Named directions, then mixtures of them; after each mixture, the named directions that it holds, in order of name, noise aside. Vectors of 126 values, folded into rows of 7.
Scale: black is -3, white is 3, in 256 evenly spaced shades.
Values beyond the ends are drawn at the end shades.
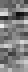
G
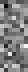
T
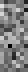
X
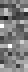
G, X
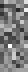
X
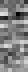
G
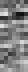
G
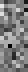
X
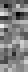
G, T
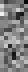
G, X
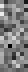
X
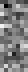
G, T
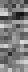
G
